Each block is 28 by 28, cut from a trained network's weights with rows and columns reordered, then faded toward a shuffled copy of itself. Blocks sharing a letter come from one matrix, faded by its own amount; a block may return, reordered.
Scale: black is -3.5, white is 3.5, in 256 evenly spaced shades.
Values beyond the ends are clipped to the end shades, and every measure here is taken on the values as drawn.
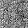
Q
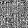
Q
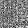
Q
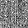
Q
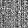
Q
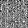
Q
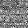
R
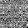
R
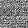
R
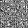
Q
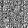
Q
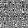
R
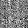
Q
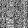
Q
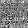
R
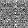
R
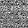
R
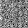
Q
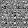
R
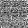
R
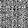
Q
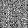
Q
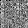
Q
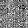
Q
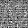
R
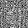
Q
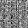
Q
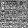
R
